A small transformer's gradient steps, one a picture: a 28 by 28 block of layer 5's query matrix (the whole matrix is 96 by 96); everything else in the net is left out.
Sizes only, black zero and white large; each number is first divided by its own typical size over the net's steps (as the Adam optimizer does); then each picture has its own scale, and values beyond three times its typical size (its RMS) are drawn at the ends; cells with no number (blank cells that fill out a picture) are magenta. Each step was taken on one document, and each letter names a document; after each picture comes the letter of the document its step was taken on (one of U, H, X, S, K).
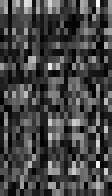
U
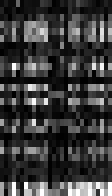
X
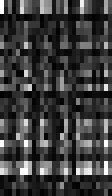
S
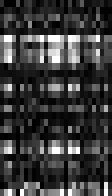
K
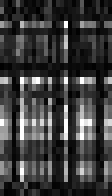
S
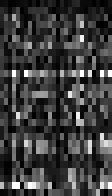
X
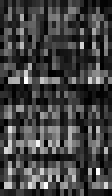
K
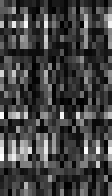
U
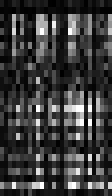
X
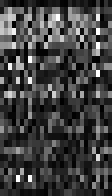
K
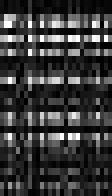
K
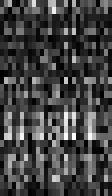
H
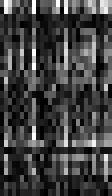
H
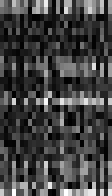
H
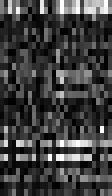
H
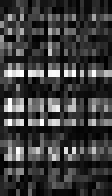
K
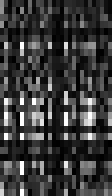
S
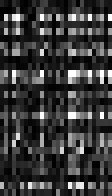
X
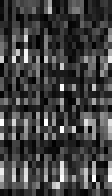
H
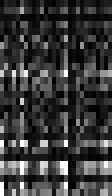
S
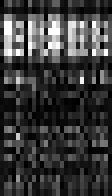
K
